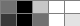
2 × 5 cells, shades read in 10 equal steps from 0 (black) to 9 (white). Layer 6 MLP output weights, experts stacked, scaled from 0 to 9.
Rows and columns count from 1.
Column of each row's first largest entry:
4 4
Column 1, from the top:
4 2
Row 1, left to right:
4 0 7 9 9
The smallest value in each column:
2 0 4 9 8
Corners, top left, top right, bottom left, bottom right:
4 9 2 8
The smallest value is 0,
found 2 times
